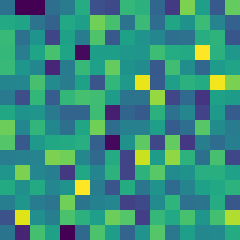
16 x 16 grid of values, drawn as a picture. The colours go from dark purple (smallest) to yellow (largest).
There is no overall slope. On average the colour sits 50% of the way up the scale. There is no seam. The ninth with the lowest average is the top left. Fine speckle covers the field.
